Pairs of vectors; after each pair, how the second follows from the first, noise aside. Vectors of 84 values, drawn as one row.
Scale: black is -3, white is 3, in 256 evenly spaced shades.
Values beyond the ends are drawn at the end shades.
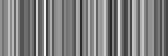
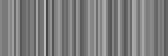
shrunk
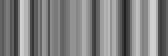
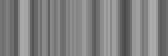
shrunk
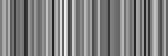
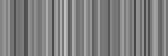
shrunk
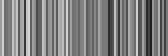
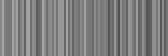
shrunk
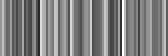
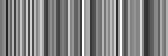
shuffled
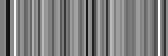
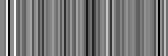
sign-scrambled
